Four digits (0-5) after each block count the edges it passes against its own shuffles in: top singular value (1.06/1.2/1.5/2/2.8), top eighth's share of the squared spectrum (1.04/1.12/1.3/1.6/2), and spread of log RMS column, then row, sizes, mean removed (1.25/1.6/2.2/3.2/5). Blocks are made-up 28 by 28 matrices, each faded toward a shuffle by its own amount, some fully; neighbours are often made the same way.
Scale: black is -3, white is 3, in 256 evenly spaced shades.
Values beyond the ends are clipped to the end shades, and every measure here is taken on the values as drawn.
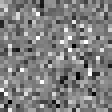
0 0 0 0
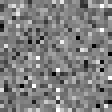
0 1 0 0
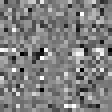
2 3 2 2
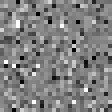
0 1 0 0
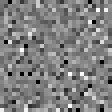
0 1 0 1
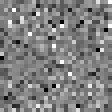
1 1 0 0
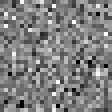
0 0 1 0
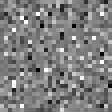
1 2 1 0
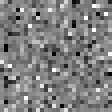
0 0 0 0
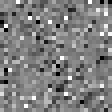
0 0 0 0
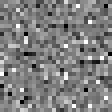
0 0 0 0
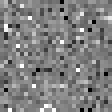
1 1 0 0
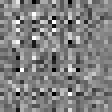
4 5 3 2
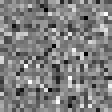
2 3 1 0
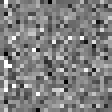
2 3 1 0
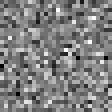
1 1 0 0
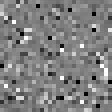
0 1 0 0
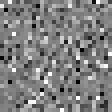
2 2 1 0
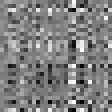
4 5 3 3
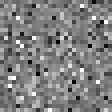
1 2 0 0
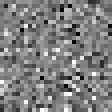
2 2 0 0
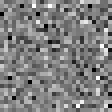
2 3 0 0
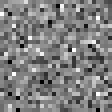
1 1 0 0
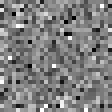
2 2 0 0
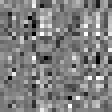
4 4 2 1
